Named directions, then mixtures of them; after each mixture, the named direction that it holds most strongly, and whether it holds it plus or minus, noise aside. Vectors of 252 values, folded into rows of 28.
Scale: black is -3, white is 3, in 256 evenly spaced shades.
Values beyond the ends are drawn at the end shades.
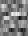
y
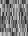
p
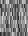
p, minus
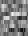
y, plus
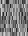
p, plus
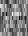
p, plus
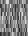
p, minus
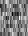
p, minus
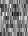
p, minus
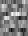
y, plus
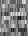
y, plus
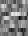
y, plus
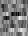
y, minus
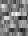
y, plus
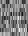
p, plus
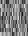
p, plus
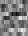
y, minus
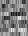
y, minus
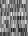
p, minus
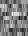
y, plus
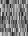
p, plus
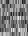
p, plus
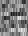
y, minus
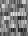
y, plus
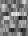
y, plus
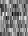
p, minus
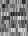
y, minus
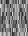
p, plus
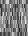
p, minus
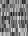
p, plus
